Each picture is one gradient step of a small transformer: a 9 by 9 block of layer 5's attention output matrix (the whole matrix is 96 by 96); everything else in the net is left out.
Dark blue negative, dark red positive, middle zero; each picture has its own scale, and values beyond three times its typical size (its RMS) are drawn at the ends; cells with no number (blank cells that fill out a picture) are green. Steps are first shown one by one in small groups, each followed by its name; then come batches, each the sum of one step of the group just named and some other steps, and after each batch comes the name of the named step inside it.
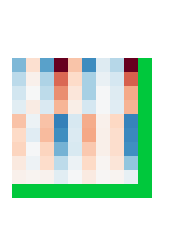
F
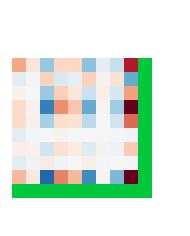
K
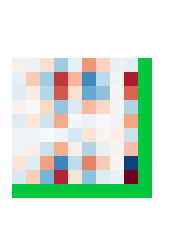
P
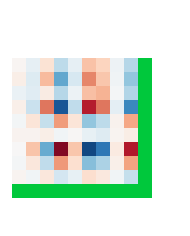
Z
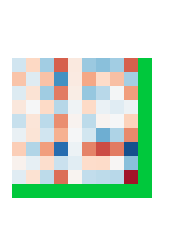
P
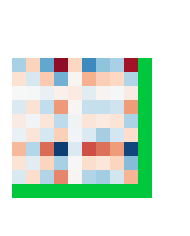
F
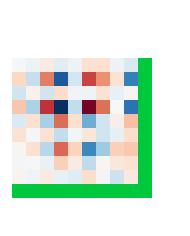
Z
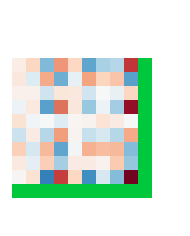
K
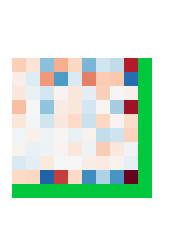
K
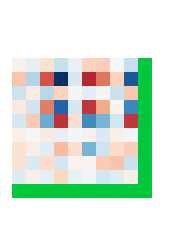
Z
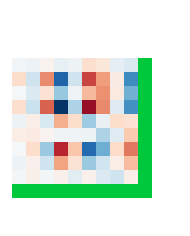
Z
